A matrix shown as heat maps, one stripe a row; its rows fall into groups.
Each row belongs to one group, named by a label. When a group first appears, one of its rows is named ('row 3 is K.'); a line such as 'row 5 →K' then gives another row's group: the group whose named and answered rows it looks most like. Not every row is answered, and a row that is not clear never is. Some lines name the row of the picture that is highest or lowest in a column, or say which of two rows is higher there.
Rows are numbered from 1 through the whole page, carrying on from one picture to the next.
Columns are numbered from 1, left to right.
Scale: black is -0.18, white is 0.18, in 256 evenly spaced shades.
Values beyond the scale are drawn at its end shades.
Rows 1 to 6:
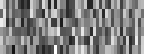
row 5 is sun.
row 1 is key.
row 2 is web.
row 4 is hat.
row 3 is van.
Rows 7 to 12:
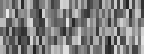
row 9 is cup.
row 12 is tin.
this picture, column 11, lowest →8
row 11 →key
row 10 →web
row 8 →sun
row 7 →tin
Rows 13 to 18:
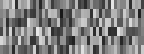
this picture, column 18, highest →14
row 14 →hat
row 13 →sun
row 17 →van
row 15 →web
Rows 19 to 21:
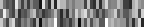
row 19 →key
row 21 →hat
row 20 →web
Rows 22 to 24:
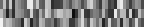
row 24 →van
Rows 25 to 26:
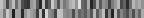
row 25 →key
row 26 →tin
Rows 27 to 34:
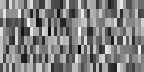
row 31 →tin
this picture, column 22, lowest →29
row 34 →cup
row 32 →hat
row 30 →key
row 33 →key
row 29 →web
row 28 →van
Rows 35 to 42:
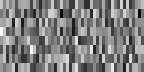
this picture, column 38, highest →42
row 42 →sun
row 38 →van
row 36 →hat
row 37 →tin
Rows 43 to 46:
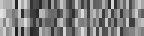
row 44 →van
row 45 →sun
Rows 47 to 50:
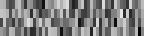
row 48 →sun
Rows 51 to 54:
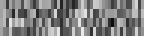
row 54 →hat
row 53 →cup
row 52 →web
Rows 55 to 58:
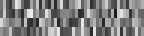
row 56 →cup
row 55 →key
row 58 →hat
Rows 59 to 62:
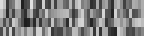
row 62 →cup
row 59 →key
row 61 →key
